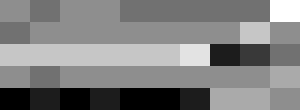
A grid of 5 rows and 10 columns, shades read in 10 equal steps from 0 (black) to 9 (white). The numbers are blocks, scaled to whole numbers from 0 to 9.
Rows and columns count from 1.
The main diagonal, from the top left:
5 5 7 5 0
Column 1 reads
5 4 7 5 0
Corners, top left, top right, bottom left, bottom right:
5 9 0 5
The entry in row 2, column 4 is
5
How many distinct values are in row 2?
3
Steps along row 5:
up down up down same up up same down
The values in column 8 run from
1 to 6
